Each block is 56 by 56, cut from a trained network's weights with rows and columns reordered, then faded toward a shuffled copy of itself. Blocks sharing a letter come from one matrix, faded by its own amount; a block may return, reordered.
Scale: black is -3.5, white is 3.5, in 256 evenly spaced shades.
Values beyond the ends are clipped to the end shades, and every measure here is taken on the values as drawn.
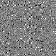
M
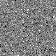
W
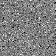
W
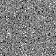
W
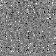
M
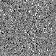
W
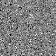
W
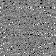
M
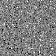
W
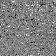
M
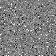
M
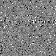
M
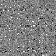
M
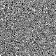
W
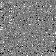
M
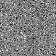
W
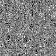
W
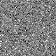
W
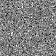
W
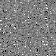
M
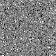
W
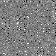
M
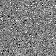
W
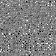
M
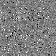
M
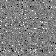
M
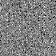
W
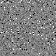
M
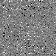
M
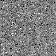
W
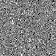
W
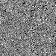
W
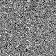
W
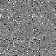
M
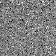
W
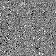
W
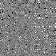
M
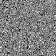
W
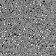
M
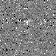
M
